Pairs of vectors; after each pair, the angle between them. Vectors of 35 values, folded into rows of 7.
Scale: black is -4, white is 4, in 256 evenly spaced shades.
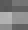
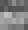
nearly parallel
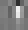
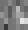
partly aligned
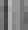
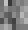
partly opposed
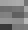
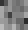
partly opposed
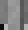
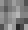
partly aligned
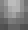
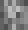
partly aligned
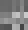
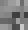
nearly opposite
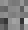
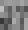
partly aligned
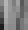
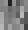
partly opposed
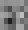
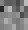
partly opposed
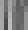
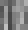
nearly opposite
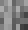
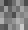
partly opposed
